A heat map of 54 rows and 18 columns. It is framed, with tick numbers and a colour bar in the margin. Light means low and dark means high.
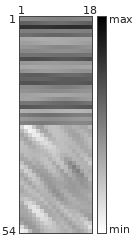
It is made of 2 by 1 panels. Panel 1,1: middling, streaked across, strong in contrast. Panel 2,1: low, slanting down to the right.
